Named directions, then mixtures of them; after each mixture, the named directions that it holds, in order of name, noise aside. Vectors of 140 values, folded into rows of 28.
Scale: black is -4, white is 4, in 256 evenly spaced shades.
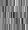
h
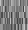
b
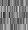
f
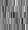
h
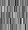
f, h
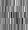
b, h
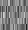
f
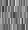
f, h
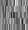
h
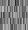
f, h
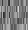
f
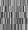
b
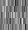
h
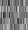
f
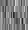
h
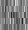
b, h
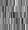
h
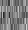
f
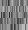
b, f
